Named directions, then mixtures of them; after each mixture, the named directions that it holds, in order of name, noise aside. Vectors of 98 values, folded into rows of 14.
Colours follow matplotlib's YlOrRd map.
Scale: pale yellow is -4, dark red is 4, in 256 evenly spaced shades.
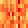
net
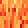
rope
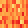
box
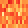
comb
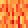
box, net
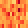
box, net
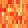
comb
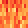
rope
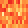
comb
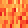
comb, rope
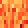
box, rope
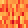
box, net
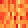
net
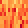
rope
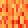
box, net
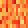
box, rope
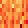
box, rope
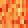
box, comb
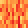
box, net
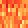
comb, rope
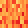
box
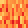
box, net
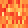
comb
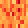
box, net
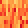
rope
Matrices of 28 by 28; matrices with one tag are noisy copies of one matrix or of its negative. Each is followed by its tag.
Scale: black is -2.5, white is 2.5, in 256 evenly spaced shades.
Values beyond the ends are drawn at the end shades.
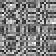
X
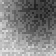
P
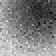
P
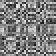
X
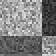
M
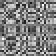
X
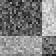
M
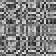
X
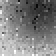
P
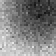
P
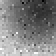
P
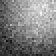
P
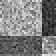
M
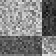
M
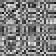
X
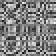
X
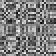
X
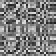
X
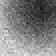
P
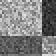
M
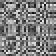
X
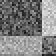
M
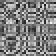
X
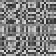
X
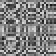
X
